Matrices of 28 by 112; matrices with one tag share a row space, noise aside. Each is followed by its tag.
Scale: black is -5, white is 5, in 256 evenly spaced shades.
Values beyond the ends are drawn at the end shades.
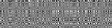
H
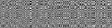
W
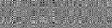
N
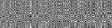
W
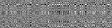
W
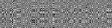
N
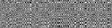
W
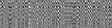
H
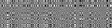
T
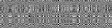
H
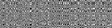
W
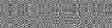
H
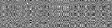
W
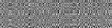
H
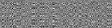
N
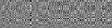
W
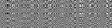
T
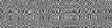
H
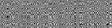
T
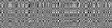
H
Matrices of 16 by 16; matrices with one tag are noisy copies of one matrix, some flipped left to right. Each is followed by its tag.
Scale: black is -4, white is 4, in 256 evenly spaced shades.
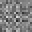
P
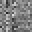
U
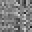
U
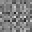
P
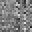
U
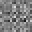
P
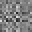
P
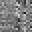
U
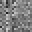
U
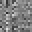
U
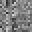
U
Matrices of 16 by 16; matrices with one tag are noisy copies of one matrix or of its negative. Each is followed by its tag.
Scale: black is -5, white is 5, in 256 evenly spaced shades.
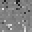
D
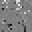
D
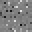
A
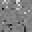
D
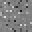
A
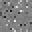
A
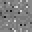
A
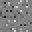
A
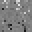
D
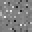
A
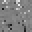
D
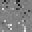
D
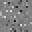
A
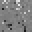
D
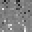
D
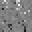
D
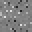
A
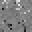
D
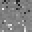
D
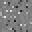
A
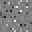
A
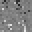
D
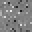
A
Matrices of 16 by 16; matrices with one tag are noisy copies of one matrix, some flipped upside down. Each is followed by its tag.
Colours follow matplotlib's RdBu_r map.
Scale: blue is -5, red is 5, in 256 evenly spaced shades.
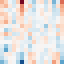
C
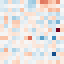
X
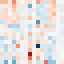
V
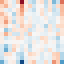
C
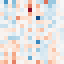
V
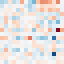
X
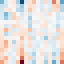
C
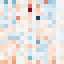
V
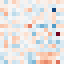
X
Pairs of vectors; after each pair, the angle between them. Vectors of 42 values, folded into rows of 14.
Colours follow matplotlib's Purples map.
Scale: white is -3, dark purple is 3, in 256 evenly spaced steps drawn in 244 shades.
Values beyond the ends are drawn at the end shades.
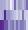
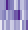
partly opposed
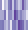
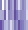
nearly parallel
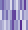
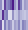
orthogonal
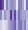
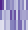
nearly parallel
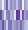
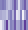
partly opposed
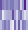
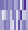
nearly parallel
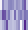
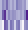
partly aligned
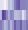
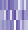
partly opposed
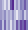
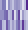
orthogonal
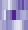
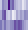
nearly opposite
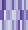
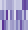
orthogonal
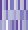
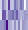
nearly opposite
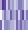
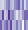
orthogonal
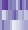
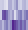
nearly opposite
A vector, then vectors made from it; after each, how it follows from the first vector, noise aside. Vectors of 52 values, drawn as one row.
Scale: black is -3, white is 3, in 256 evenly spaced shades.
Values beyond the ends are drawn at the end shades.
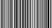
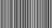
shrunk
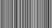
shrunk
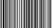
reversed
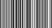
sign-scrambled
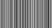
shrunk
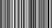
sign-scrambled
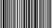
reversed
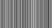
shrunk
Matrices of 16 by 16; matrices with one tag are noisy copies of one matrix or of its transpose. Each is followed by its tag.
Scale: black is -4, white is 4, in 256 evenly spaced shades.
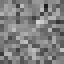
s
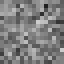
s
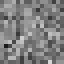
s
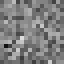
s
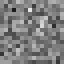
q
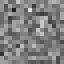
q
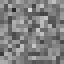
q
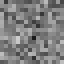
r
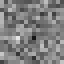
r
